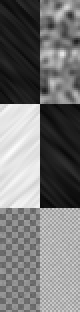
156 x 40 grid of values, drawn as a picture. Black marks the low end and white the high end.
It is made of 3 by 2 panels. Panel 1,1: very low, slanting down to the right, faint in contrast. Panel 1,2: middling, blotchy, strong in contrast. Panel 2,1: very high, slanting up to the right, faint in contrast. Panel 2,2: very low, slanting down to the right, faint in contrast. Panel 3,1: middling, checkered. Panel 3,2: high, checkered.
